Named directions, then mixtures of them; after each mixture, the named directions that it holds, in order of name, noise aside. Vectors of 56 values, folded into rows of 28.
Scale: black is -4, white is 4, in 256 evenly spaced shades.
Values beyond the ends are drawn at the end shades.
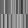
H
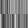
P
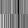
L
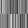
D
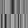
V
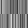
D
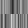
D, V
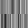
P, V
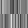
D, V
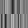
V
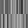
H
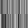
P, V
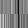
L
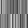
D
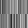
D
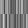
H, P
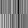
L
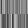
D, P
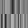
V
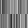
D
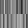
H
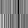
L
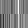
L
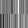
L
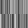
L, P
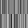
D, P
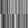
P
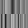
V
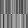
H
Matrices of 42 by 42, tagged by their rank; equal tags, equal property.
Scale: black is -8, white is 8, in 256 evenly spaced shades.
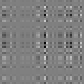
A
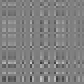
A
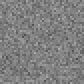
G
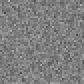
G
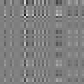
A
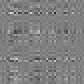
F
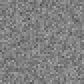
G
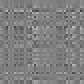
F
